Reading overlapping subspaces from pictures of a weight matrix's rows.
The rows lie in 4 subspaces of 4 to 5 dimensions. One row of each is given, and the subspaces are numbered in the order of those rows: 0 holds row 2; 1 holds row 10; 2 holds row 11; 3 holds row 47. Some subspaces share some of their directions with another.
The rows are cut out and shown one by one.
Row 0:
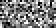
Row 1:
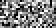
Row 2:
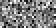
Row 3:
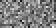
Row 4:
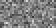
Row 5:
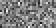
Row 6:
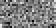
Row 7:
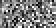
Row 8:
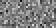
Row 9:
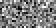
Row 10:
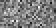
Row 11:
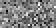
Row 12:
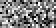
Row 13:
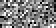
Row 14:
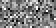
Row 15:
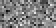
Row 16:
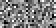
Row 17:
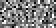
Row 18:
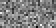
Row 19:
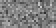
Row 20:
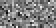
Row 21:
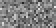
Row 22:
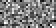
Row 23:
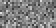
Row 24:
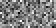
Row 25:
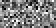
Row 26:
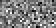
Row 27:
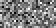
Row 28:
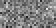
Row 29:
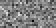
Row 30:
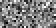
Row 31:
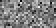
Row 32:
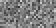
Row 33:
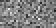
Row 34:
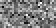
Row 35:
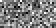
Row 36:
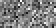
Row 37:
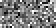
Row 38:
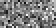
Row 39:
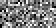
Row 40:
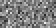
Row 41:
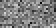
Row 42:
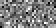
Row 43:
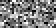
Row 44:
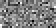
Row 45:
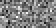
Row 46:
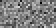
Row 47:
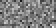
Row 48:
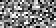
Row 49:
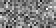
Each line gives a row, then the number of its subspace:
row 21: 2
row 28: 1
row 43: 0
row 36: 2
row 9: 0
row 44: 3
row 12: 2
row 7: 1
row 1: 2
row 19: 2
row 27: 3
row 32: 1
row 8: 0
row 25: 1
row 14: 1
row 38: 3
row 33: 1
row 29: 3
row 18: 0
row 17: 0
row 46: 1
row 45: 0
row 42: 3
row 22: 3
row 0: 2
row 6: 2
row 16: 0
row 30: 0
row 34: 2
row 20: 3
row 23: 1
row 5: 3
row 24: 3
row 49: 1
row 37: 3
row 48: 0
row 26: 1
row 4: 2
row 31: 2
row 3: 3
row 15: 2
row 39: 3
